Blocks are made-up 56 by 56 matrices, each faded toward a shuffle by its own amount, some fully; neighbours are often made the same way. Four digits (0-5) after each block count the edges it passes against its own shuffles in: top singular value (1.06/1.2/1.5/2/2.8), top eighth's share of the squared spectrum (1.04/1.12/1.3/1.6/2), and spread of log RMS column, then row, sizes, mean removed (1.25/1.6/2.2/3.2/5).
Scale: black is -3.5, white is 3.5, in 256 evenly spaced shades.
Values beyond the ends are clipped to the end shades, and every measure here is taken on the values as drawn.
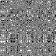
4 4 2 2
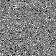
2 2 0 0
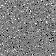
2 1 0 0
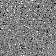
2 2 0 0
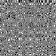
4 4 2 3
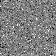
0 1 0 0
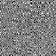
3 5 2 2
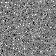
0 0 0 0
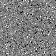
1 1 0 0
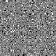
3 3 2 1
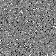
2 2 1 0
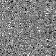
3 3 1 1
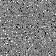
2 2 0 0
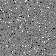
0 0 0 0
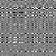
5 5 3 4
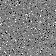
0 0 0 0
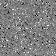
2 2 0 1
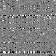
4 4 1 3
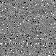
3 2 0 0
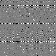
4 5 1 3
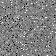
1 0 0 0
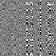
4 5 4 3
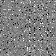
3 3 2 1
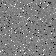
0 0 0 0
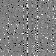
4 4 2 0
